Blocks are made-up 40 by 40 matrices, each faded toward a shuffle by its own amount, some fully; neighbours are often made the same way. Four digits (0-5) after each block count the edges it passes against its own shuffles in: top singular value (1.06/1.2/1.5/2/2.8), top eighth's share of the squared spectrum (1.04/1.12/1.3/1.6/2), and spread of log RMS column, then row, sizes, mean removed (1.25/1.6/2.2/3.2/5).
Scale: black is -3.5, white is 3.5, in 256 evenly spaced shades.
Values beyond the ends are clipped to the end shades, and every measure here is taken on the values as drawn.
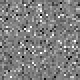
3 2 0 1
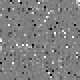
1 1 0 0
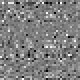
4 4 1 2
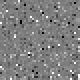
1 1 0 0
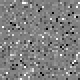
1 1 0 0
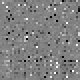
2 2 1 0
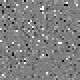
1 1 0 1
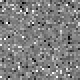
0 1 0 1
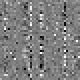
4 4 3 1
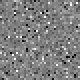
0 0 0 0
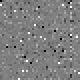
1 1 0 0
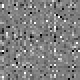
3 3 2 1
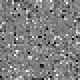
2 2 0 0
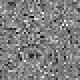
3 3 1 0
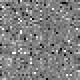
3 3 1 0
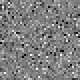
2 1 0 0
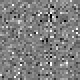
3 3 1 1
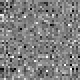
4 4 2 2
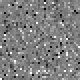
0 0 0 0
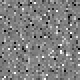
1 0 0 0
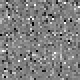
2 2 0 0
